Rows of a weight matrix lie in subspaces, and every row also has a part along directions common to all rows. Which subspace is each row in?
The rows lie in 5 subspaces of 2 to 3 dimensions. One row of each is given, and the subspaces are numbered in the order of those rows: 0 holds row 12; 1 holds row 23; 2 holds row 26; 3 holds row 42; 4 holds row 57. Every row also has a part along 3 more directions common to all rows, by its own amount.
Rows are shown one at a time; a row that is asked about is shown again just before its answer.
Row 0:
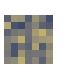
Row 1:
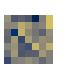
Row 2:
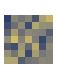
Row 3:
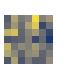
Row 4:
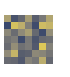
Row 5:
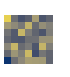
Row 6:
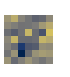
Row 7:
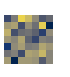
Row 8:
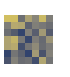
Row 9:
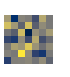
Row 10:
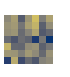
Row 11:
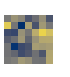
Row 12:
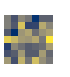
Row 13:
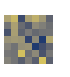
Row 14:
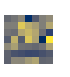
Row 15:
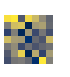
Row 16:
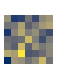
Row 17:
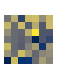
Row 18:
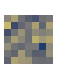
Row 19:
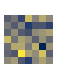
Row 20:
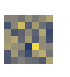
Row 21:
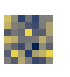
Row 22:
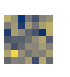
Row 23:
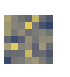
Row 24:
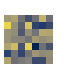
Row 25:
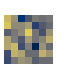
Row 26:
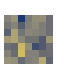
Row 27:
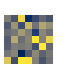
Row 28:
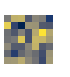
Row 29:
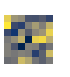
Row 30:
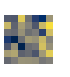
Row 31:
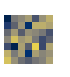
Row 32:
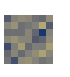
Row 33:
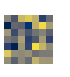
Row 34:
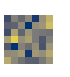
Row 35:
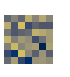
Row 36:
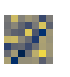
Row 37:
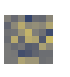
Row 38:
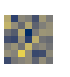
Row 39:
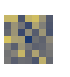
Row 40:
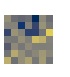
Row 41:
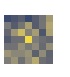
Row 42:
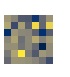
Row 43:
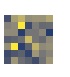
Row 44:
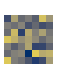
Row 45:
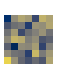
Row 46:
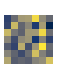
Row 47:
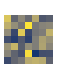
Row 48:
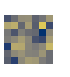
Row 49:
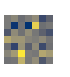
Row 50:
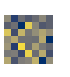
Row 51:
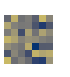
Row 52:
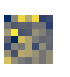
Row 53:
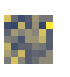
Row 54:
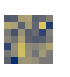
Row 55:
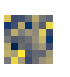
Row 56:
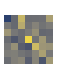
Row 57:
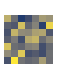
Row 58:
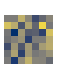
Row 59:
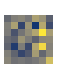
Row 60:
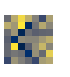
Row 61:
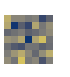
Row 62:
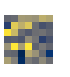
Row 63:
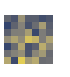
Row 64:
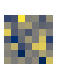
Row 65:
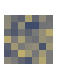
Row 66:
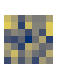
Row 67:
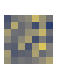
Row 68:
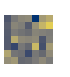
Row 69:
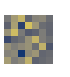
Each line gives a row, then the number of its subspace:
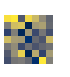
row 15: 2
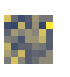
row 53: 4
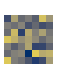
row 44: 1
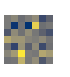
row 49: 3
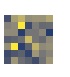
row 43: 2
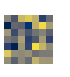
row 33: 1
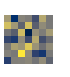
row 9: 4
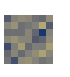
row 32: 4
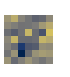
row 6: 4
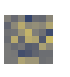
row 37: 0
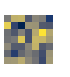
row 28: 3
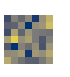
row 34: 1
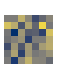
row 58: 4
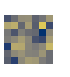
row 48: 4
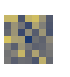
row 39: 2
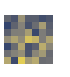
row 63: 0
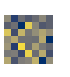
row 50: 2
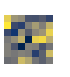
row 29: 3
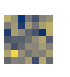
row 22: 0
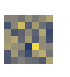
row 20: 2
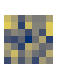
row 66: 0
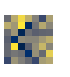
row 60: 2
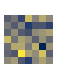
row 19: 0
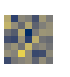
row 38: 4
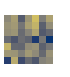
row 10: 0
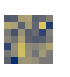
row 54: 4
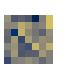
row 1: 2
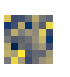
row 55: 4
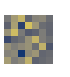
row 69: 0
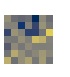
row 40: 0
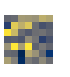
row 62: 3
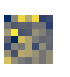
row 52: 2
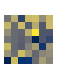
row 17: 0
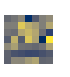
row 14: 0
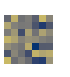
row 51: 1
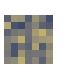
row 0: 3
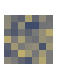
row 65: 0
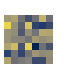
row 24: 1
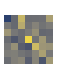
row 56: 2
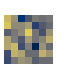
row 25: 1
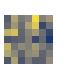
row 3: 0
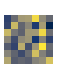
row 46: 3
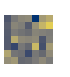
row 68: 1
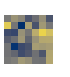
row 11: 3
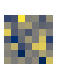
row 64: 2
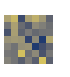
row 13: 2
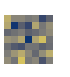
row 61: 3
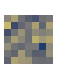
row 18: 3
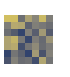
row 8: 2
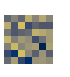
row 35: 0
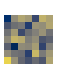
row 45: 1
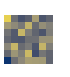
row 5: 1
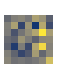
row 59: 3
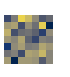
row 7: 4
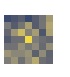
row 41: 2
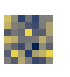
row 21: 1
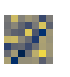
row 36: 4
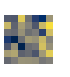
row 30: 2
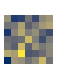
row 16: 4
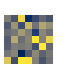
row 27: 0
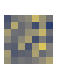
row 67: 3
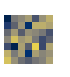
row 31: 1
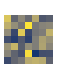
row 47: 1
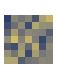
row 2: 1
